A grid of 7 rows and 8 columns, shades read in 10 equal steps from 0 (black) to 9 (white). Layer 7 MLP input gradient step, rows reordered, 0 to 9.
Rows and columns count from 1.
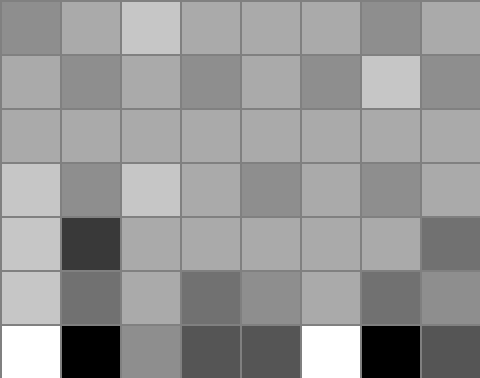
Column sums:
47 28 43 36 37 44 33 35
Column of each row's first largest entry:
3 7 1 1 1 1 1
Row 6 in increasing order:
4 4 4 5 5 6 6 7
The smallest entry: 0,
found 2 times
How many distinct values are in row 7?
4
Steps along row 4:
down up down down up down up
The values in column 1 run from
5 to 9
